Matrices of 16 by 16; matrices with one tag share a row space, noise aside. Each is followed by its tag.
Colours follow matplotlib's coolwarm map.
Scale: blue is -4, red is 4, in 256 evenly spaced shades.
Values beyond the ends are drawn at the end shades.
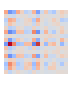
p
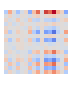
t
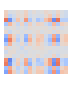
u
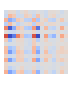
p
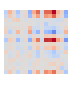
t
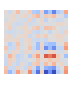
t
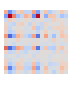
p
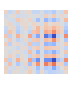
t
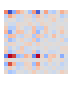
p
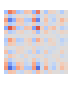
p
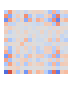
u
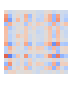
u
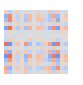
u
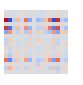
u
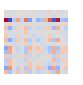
u
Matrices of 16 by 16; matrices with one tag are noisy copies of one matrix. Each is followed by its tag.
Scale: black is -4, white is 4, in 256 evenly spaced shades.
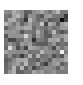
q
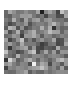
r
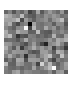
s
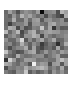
r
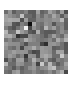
s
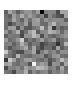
r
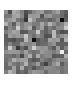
q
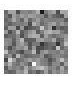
r
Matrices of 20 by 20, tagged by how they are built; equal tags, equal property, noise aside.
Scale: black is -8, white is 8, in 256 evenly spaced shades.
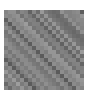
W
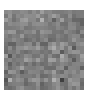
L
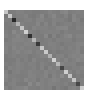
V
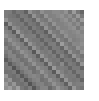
W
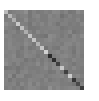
V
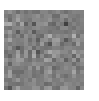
L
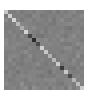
V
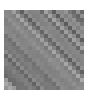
W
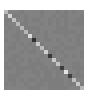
V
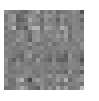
L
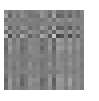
L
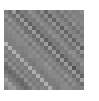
W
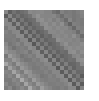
W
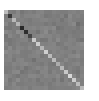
V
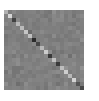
V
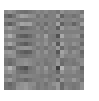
L
